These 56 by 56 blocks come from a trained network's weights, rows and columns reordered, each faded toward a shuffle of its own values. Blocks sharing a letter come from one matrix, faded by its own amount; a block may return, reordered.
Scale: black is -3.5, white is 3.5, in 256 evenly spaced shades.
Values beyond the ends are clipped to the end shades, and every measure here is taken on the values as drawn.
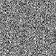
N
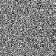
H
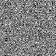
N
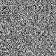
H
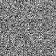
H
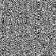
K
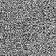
H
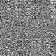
H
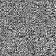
H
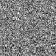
K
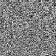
H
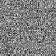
H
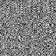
N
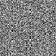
K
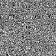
N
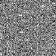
N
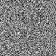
H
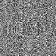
K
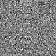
K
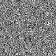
N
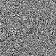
H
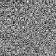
H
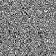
N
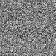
H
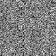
K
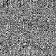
N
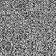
H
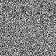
H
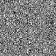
N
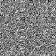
H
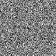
K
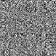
N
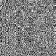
K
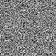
H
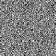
K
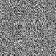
K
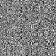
K
